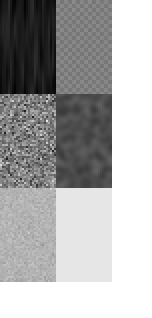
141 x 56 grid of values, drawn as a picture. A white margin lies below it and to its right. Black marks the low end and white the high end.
The table splits into 3 rows of 2 panels. Panel 1,1: very low, streaked downward, faint in contrast. Panel 1,2: middling, checkered, faint in contrast. Panel 2,1: middling, fine-grained, strong in contrast. Panel 2,2: low, blotchy, faint in contrast. Panel 3,1: high, fine-grained, faint in contrast. Panel 3,2: very high, flat.
